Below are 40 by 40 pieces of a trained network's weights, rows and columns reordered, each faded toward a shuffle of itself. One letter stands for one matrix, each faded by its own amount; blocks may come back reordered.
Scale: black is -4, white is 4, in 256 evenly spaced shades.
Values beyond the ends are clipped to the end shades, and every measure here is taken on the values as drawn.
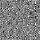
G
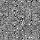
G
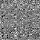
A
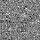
G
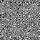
A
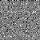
A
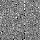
G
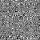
A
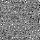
G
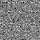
A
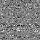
A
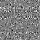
A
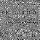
A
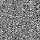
G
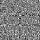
A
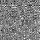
A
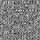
A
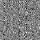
G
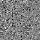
G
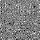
A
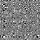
A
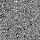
G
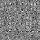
A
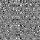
A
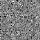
G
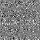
A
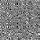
A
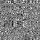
A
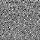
G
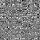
A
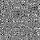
A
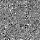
G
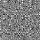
A
